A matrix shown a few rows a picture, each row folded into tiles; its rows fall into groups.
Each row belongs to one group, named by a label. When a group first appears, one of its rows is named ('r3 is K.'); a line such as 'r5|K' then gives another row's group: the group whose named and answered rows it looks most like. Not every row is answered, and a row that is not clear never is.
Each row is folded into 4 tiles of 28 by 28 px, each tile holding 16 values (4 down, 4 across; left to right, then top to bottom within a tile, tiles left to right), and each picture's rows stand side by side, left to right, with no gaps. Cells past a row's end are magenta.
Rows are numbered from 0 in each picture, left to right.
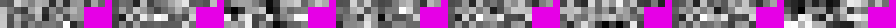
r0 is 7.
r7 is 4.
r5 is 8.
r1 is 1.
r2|4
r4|1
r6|1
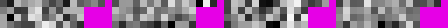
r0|7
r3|8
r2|1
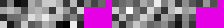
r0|8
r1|8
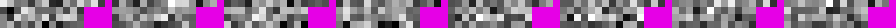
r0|4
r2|8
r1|1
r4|1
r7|7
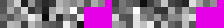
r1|4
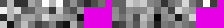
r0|8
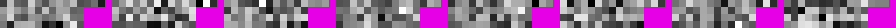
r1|7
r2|4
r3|1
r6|7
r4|1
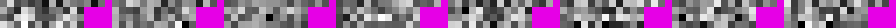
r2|8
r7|4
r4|4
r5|4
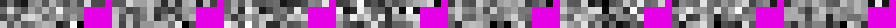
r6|8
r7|7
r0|8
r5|4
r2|4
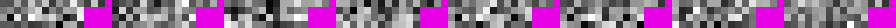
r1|1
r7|7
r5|7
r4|7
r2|4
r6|4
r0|7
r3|4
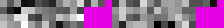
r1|8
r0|4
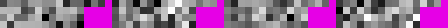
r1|1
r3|1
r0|8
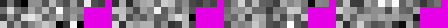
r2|1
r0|8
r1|8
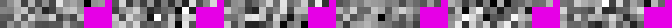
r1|4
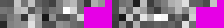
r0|1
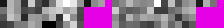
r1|7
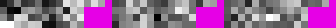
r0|4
